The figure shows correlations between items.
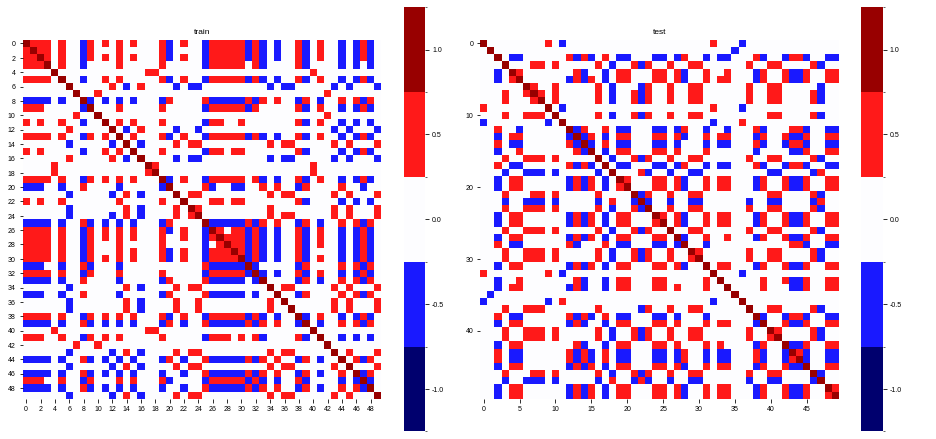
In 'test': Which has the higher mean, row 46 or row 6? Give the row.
46
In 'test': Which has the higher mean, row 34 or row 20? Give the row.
20
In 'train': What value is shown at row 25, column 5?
-0.5
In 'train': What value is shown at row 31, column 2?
-0.5
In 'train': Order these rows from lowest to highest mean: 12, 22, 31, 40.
31, 12, 40, 22
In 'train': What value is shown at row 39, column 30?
-0.5
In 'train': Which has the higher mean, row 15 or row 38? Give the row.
38
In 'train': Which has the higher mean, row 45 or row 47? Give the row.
45
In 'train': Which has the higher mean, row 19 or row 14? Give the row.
19
